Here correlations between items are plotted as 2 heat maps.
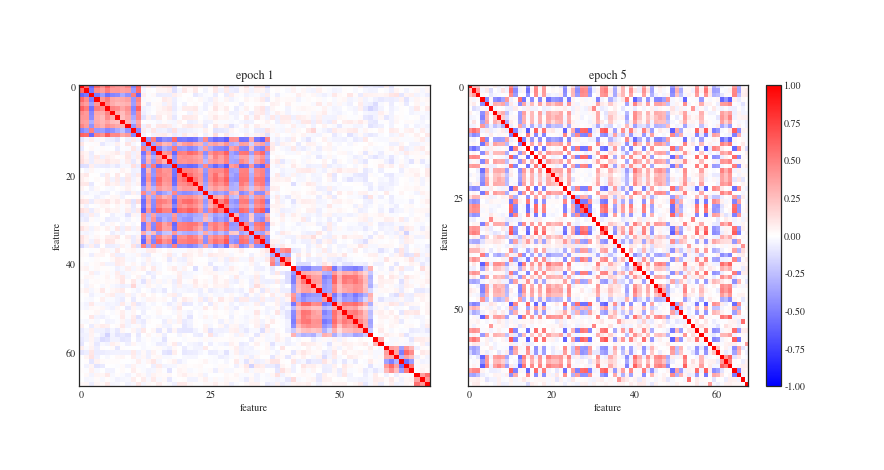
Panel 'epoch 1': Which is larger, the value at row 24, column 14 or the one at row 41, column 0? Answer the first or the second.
the first
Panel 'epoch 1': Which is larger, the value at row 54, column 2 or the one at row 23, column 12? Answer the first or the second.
the first
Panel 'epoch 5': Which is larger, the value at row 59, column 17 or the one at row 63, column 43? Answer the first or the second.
the second
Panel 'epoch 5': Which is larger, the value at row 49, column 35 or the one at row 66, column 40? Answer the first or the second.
the first
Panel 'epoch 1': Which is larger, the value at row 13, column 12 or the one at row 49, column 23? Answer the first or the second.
the second
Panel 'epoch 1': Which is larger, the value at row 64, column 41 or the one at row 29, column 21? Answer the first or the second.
the first
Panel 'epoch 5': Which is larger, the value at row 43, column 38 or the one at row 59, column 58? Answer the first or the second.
the second
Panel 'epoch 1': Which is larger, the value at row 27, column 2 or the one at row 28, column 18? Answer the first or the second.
the first
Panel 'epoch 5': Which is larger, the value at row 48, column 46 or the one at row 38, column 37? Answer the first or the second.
the second
